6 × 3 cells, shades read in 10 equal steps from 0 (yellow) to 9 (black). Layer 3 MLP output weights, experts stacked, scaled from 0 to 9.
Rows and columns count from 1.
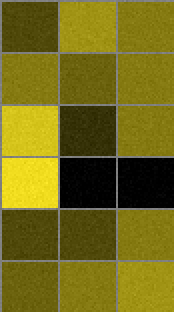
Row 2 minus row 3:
3 -2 0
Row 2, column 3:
4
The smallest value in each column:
0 3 3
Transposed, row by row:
6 4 1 0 6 5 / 3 5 7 9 6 4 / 4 4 4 9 4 3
